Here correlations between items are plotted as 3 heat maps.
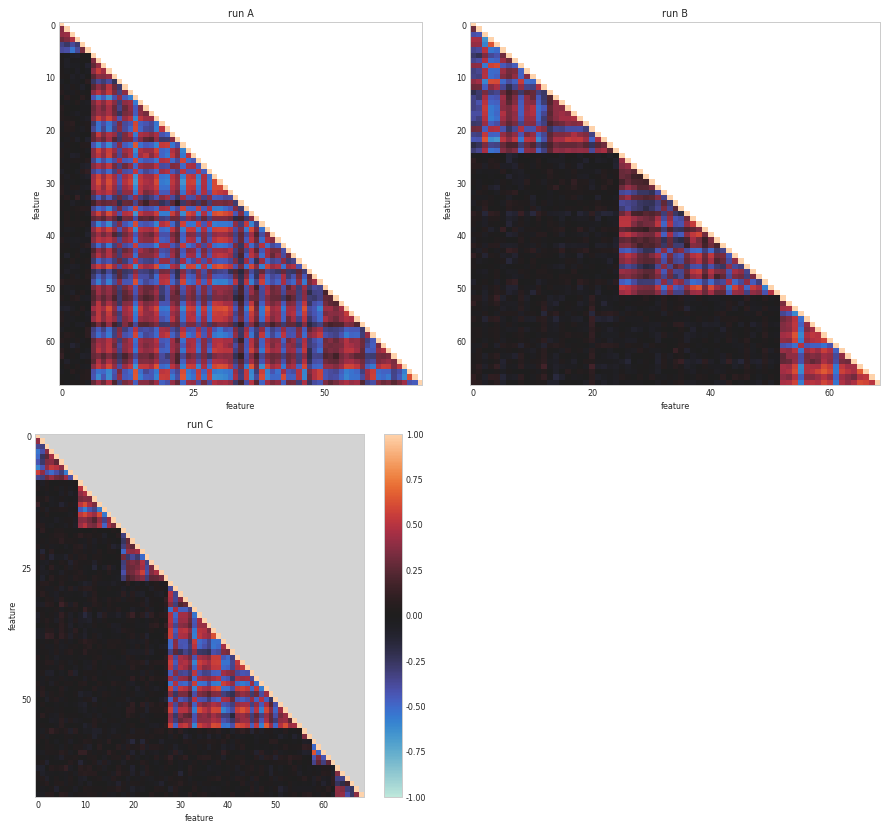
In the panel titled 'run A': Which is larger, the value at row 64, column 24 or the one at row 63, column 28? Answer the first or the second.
the first
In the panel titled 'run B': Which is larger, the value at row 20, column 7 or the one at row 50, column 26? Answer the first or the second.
the second
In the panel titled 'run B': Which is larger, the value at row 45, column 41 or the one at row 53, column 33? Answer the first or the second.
the first
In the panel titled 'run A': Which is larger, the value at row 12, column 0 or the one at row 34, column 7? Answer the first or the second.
the second
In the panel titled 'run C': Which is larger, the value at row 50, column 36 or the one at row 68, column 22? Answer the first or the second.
the second
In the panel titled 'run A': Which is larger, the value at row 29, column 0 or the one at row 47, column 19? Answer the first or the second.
the second
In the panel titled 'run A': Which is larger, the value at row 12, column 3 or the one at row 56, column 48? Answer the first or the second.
the first
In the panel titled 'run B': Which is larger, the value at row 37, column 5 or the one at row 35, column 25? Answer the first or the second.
the first
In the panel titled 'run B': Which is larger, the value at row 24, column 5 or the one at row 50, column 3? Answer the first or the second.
the first
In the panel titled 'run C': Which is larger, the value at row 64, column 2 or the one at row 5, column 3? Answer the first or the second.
the second
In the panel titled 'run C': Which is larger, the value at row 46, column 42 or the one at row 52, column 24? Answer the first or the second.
the first
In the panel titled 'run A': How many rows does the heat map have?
69
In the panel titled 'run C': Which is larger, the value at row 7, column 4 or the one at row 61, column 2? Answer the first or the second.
the second
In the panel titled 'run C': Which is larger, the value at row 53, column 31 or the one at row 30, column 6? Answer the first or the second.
the first
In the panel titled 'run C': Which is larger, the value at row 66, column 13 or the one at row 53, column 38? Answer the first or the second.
the second
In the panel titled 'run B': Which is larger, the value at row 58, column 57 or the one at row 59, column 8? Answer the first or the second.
the first
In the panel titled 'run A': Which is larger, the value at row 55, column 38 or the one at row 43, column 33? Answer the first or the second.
the second
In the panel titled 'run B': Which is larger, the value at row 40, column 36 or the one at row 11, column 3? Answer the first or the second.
the second
